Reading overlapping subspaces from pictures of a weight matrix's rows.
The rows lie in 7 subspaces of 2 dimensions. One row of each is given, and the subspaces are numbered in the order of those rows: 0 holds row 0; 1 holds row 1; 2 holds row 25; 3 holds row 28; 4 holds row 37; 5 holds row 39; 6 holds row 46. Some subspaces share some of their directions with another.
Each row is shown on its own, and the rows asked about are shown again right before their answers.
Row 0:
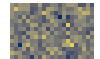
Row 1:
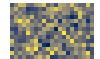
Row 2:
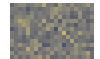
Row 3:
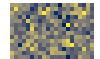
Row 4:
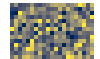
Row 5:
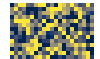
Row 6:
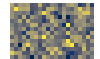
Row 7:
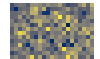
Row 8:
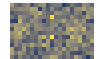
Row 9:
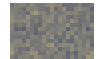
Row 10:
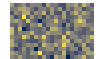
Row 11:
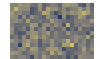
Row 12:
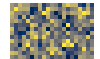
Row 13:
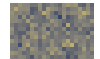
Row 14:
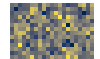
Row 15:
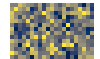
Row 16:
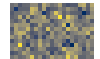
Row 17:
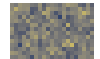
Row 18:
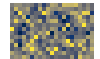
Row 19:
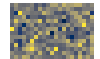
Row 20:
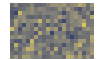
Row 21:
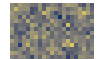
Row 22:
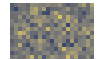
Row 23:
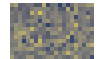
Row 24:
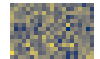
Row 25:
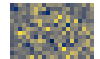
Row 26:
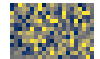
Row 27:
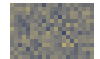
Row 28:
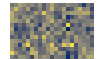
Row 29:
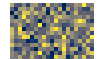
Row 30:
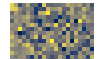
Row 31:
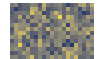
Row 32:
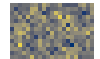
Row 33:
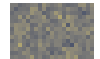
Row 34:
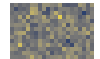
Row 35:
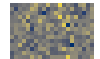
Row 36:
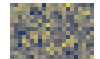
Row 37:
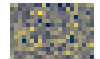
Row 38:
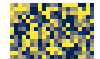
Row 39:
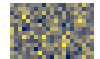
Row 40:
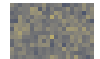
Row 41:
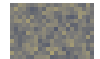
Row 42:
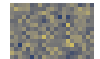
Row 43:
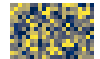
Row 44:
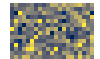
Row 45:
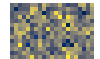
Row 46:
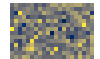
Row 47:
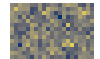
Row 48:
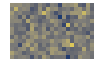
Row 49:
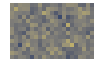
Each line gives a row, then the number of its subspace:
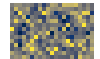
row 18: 6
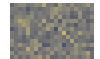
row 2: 1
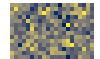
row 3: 4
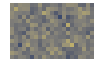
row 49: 0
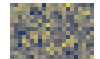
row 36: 4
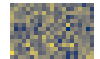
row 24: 3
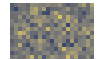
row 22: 2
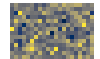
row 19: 6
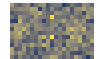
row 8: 0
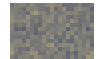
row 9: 3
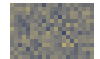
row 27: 1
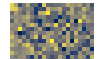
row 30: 2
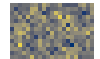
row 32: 6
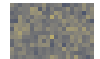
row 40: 0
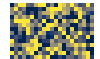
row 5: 1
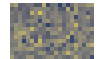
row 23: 4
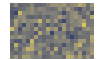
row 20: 6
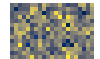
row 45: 5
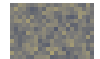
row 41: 1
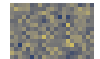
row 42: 0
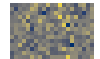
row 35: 4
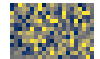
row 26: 2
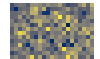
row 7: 2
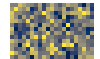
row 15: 3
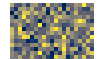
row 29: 5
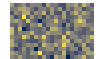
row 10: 5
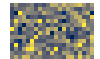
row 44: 6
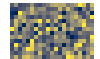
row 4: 6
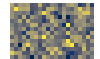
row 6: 0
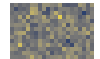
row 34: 3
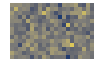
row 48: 4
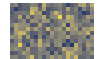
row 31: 4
